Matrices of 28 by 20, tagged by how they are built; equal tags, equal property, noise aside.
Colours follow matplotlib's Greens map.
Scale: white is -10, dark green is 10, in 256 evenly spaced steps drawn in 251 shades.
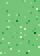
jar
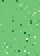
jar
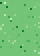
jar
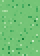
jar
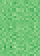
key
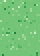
jar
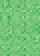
key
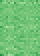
key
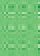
key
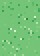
jar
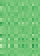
key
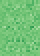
key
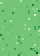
jar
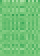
key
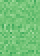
key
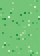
jar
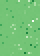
jar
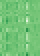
key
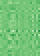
key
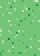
jar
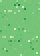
jar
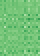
key
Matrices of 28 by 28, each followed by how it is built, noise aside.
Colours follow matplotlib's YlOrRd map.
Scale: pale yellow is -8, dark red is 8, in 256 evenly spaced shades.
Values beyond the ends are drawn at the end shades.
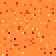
sparse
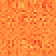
low rank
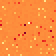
sparse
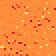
sparse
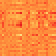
low rank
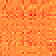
low rank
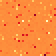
sparse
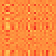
low rank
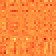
low rank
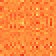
low rank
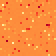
sparse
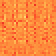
low rank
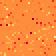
sparse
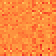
low rank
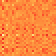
low rank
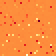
sparse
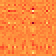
low rank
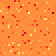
sparse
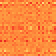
low rank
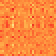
low rank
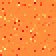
sparse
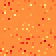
sparse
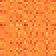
low rank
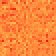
low rank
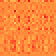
low rank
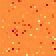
sparse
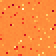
sparse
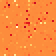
sparse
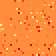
sparse
